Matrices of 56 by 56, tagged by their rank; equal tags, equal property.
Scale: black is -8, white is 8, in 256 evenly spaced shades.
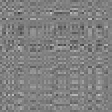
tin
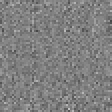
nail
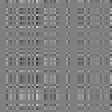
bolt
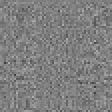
nail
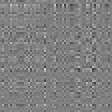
tin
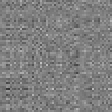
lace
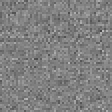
nail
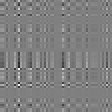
bolt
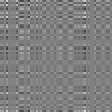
bolt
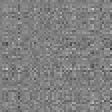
lace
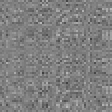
lace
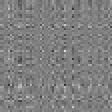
tin
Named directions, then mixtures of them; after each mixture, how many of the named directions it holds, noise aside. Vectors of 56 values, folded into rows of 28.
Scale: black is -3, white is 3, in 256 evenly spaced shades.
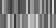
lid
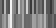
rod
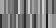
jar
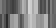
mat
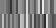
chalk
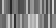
one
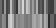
two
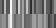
one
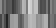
one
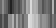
two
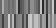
two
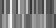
one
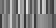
three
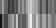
three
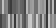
two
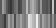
two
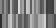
three
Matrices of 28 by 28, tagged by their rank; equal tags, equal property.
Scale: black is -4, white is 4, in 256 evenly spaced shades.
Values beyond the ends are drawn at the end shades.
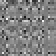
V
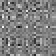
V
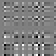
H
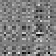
V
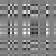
H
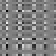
H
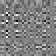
V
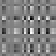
H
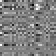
V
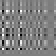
H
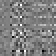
V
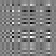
H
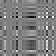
H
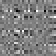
V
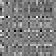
V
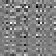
V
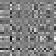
V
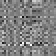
V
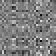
V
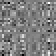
V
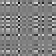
H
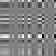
H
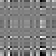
H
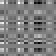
H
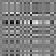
H
